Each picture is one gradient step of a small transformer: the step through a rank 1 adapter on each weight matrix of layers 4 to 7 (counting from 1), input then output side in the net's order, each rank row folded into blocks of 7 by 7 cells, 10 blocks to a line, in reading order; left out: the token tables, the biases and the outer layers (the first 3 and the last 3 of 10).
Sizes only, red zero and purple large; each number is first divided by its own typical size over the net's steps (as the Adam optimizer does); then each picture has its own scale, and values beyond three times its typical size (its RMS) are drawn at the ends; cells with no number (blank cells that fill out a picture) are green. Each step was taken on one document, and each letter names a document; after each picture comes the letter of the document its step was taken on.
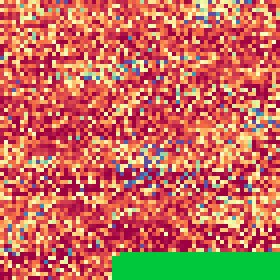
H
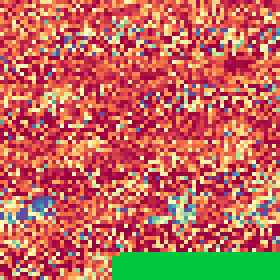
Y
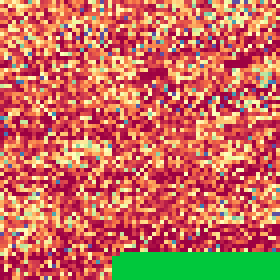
H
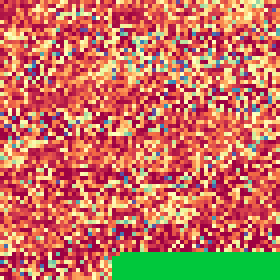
Y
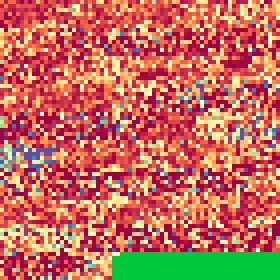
Y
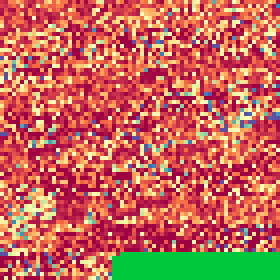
H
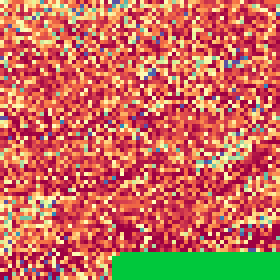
H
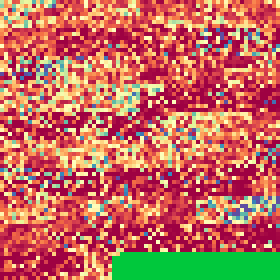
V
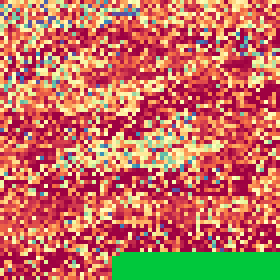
V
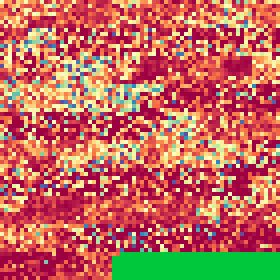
V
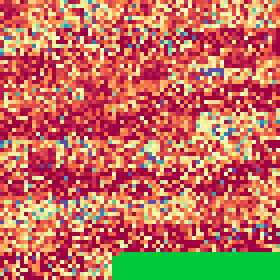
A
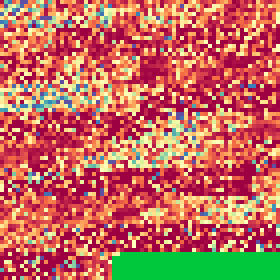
V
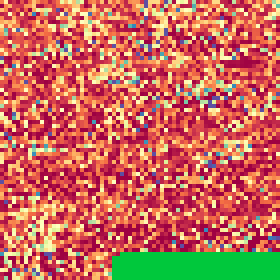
H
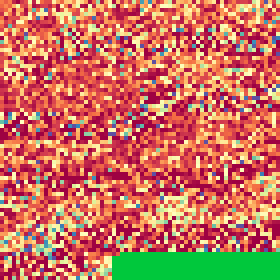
Y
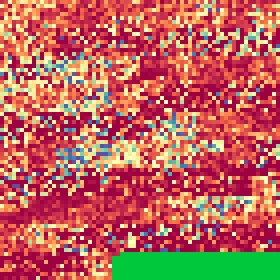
V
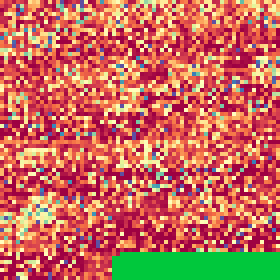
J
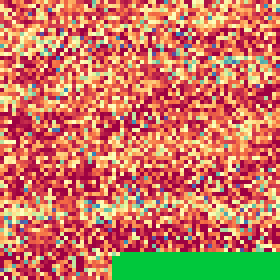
A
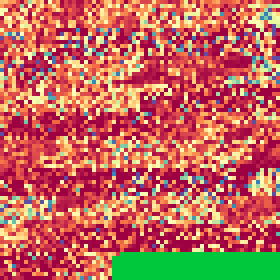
A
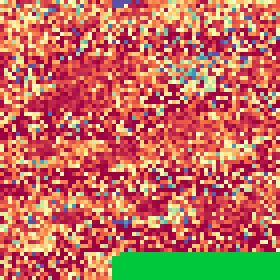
Y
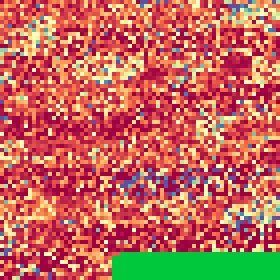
H
